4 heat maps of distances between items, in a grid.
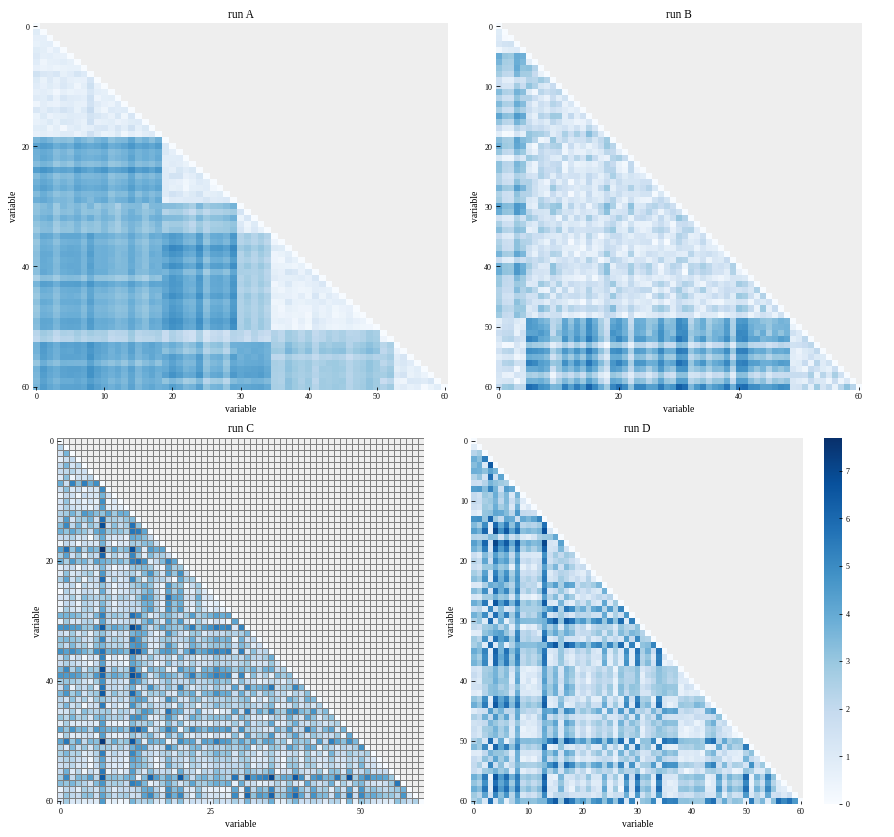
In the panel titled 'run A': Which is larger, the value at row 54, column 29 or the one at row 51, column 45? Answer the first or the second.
the first
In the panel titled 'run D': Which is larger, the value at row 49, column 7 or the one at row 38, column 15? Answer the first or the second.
the second
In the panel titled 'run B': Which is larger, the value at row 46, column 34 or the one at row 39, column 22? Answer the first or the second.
the first
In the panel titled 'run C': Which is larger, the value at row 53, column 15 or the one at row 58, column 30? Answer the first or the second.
the first
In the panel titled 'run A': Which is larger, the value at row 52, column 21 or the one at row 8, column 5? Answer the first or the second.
the first
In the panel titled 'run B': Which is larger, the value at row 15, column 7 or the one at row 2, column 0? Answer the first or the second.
the first
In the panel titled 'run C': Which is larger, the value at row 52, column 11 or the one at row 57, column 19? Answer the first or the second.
the second
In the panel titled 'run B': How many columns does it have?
61
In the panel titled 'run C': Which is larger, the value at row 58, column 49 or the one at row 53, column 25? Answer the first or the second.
the second
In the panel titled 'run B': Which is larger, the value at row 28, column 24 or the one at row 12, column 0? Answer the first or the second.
the second
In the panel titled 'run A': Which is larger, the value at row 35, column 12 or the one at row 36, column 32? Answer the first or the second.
the first
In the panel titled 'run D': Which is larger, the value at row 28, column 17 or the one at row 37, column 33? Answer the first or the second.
the first
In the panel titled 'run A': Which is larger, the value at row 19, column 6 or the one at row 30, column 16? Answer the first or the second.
the first
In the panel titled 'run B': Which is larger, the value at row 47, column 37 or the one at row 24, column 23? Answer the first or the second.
the first
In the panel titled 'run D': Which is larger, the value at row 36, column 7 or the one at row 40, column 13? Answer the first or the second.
the second
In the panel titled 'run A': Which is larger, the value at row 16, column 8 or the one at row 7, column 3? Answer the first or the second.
the first
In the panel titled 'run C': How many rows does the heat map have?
61
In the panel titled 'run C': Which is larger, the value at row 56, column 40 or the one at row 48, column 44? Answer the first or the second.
the first
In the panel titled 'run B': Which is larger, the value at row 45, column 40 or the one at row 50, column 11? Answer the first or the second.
the second
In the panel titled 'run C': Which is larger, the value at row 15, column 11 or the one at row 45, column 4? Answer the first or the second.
the second
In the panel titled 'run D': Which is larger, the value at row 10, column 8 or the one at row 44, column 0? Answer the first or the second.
the second
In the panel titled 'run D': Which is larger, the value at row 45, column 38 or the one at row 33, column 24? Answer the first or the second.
the second
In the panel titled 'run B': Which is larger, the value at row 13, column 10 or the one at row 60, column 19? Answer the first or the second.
the second
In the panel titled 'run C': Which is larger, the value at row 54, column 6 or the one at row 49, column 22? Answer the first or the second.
the first
